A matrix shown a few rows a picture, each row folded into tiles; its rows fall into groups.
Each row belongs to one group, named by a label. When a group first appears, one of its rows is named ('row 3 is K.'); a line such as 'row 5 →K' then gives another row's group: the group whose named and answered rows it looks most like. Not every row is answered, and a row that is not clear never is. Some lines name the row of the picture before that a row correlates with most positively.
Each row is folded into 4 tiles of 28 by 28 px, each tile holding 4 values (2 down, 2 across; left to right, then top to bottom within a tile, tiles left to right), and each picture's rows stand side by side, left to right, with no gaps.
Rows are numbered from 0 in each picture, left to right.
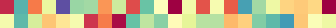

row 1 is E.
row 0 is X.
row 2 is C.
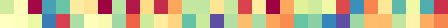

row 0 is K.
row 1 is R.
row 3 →X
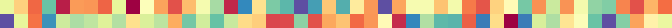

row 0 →K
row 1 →R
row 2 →X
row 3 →K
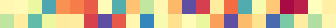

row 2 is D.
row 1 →E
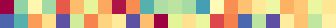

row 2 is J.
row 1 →X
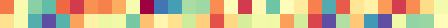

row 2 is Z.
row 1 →X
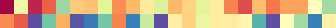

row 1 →J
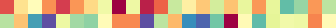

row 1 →R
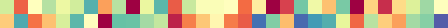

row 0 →X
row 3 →R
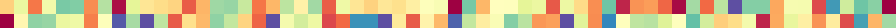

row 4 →X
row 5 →K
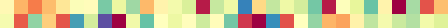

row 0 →R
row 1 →E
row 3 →E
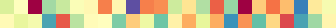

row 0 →K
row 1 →D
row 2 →R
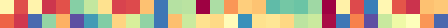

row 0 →R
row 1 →Z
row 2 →X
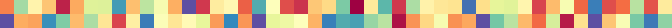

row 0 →D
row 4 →C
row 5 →E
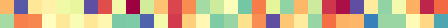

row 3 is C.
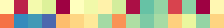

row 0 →J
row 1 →E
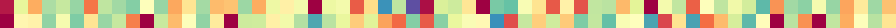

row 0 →Z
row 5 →E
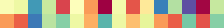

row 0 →C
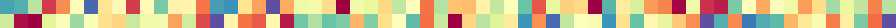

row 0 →D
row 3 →Z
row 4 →Z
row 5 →K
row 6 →R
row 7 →Z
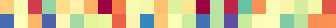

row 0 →K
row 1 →E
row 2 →X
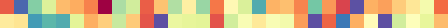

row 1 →D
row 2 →D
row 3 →D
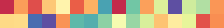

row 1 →X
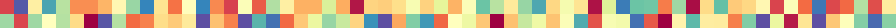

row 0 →C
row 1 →D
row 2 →J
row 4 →X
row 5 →X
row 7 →E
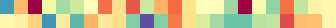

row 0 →K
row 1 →J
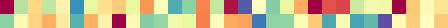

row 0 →X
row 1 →Z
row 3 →J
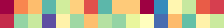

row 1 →K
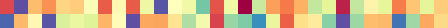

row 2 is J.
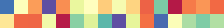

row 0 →K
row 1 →K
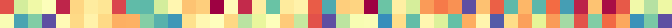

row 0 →J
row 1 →C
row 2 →Z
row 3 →K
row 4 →D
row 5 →R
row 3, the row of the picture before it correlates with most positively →1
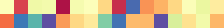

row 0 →J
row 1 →D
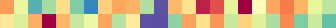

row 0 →X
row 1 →C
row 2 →R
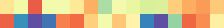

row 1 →C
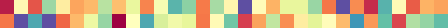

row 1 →Z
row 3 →K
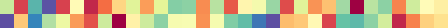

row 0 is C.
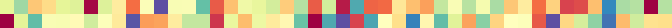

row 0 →E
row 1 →X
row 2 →Z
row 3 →R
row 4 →C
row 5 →Z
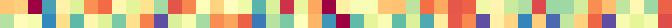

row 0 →K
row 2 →C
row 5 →D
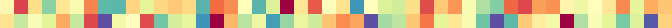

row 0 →Z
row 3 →C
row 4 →C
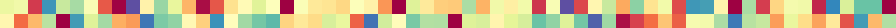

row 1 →C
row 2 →J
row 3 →R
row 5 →J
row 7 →K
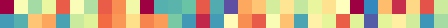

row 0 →X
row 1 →Z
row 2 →K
